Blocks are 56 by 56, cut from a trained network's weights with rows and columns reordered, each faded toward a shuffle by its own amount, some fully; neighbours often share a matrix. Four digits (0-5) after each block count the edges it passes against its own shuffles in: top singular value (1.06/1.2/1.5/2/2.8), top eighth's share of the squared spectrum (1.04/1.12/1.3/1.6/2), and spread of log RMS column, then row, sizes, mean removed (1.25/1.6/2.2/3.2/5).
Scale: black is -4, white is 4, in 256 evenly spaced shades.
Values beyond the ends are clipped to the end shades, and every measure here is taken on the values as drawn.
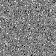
0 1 0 0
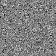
2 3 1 1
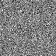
1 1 0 0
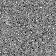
0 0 0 0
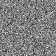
0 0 0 0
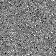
0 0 0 0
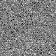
2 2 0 1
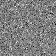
1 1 0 0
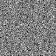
3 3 1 1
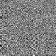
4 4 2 2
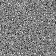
1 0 0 0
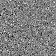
0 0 0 0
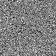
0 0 0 0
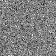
1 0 0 0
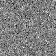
2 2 0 0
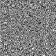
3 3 1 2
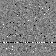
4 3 0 1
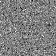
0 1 0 0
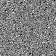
0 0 0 0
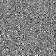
2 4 1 2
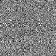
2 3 1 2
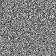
2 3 1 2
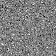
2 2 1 0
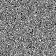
0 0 0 0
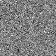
2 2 0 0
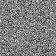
0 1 0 0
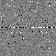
3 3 0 1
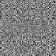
4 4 3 2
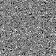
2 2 0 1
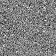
2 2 0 0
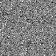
2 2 1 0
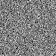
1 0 0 0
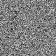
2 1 0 0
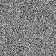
2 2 0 0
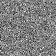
1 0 0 0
